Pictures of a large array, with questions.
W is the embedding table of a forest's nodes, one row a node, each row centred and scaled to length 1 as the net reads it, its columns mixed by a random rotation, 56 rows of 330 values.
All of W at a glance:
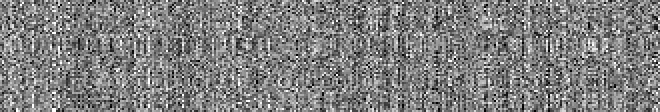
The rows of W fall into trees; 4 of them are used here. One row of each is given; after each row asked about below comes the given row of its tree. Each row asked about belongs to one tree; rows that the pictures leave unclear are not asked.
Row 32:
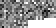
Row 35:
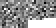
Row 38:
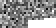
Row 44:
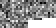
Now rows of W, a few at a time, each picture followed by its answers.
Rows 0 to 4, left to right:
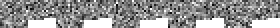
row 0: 38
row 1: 44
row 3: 32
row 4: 35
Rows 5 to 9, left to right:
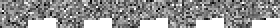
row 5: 32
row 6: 35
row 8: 44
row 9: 44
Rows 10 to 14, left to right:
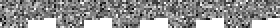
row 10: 35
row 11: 32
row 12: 44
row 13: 44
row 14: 44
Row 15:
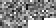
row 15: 38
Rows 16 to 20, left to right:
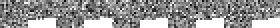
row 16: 32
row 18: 35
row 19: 38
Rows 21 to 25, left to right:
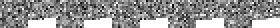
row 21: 38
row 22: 38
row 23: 38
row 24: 38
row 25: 38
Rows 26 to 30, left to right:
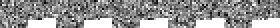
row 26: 44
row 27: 38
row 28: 44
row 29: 32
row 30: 35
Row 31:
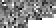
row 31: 44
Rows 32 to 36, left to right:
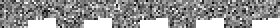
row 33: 44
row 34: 38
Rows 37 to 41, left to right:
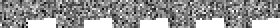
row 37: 35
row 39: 35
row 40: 35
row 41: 35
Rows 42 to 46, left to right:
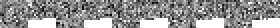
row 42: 35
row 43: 38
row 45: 35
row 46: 32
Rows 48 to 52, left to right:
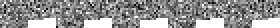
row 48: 38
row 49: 32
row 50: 38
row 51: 44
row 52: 38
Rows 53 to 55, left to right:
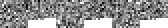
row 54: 32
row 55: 32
